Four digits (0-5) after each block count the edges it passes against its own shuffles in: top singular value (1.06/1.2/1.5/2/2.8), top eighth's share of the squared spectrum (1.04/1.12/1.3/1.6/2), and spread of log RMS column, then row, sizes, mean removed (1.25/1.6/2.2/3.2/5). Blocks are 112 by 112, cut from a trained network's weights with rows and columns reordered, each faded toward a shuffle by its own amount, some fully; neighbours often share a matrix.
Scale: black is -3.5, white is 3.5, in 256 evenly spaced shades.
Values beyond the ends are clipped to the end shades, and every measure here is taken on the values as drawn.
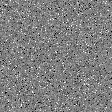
0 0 0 0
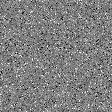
0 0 0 0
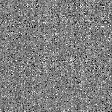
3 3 1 2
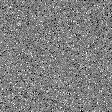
0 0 0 0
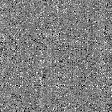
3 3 1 2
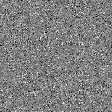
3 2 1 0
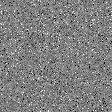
0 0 0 0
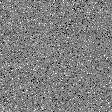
0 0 0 0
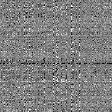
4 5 4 2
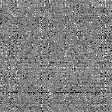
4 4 3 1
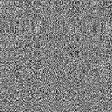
4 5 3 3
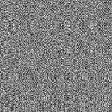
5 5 2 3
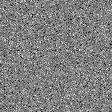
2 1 0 0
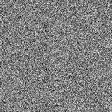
3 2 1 0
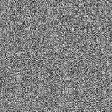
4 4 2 2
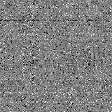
3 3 2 1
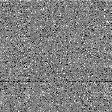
3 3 2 1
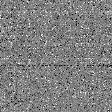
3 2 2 1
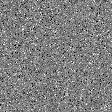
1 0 0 0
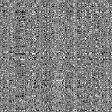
4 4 2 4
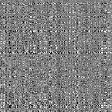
4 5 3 4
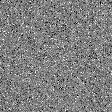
1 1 0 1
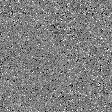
2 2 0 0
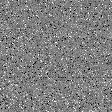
1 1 0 0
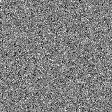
1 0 0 0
